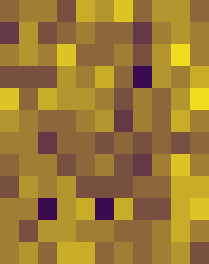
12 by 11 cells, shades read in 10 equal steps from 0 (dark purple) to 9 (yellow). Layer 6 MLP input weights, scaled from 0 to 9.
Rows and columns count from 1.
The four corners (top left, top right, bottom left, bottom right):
4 4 5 3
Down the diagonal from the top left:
4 6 5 6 6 6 4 2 4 7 5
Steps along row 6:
down down same up up down up down up down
